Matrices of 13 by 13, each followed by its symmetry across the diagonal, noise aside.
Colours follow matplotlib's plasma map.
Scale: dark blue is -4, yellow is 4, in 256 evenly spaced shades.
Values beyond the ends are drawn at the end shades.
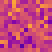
neither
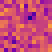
neither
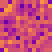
symmetric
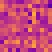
neither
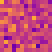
neither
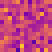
neither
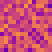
symmetric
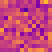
neither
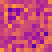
symmetric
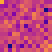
symmetric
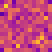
symmetric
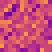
symmetric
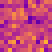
neither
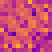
symmetric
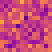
symmetric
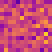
neither
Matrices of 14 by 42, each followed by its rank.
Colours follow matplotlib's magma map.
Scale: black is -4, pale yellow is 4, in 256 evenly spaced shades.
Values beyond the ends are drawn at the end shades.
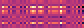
one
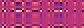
one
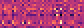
three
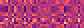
three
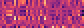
three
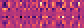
two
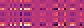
one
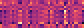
two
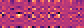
two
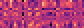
three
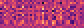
three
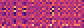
three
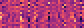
three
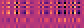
one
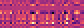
two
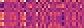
two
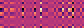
one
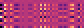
one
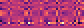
two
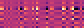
one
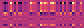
one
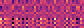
two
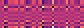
one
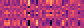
two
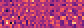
three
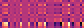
one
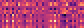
two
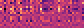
three
